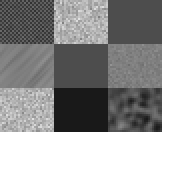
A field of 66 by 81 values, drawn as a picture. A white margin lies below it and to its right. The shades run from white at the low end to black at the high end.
It is made of 3 by 3 panels. Panel 1,1: high, checkered. Panel 1,2: low, fine-grained. Panel 1,3: high, flat. Panel 2,1: middling, slanting up to the right, faint in contrast. Panel 2,2: high, flat. Panel 2,3: middling, fine-grained, faint in contrast. Panel 3,1: low, fine-grained. Panel 3,2: very high, flat. Panel 3,3: high, blotchy.
